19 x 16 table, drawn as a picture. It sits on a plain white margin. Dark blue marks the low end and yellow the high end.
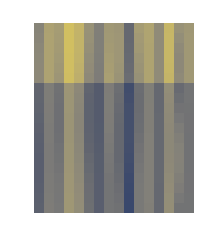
Ninth with the highest average: top left. Grain: streaks running down. Seam: horizontal, 30% of the way down, the top part higher.
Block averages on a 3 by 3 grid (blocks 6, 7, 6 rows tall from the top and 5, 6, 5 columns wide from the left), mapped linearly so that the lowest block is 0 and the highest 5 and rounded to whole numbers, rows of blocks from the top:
5 3 4
2 0 2
2 0 2
